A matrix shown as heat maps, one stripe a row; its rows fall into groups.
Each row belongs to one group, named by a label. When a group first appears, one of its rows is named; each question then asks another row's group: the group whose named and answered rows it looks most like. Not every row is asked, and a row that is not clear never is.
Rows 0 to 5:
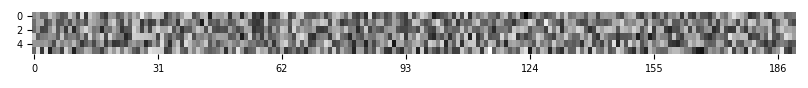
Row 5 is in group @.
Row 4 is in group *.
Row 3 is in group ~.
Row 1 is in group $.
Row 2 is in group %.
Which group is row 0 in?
~
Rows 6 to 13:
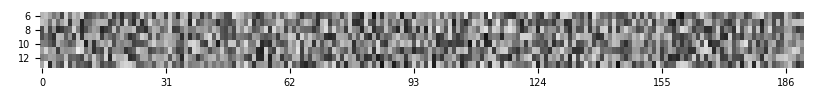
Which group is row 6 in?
*
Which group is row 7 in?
@
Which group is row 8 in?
@
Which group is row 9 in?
%
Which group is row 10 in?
~
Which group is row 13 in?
@
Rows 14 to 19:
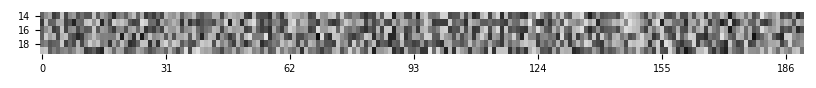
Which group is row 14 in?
$
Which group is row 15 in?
%
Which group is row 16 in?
$
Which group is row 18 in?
%
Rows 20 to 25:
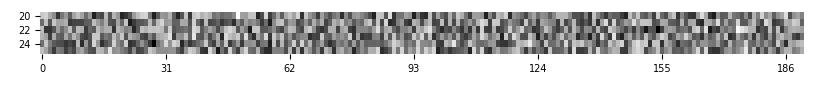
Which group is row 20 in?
*
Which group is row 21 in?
@
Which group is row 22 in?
~
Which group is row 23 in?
@
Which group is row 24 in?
%
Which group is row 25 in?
~
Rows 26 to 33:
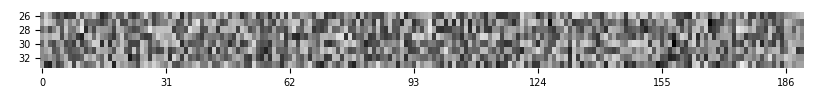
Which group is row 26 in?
%
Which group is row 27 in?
*
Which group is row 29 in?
@
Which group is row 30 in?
%
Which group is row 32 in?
%
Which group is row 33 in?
~
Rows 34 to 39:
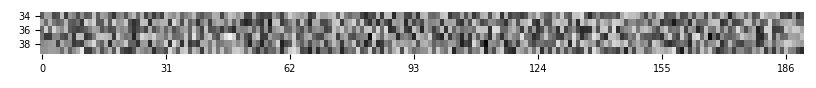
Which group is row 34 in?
$
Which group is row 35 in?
%
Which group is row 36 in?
@
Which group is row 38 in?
%
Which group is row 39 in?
*
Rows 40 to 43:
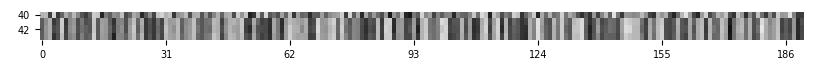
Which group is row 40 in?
@
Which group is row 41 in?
$
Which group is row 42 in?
$
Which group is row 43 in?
$
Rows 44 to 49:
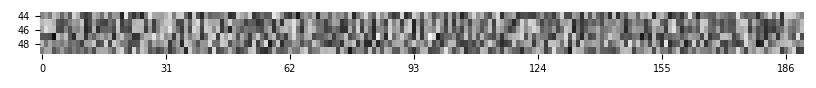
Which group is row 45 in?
*
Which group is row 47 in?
~
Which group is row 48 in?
%
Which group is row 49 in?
$
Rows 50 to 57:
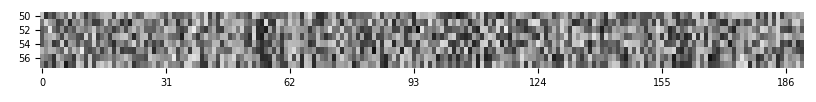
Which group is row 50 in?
~
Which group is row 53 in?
%
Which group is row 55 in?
*
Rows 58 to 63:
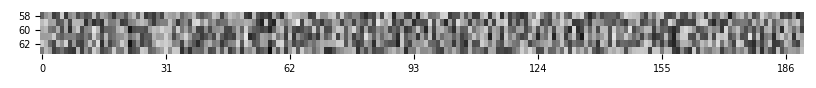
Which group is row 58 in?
$
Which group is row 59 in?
*
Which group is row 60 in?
@
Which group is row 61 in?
@
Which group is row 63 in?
%
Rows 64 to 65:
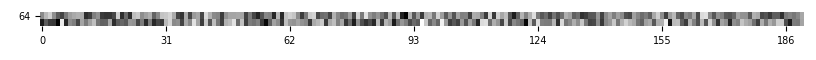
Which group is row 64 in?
*
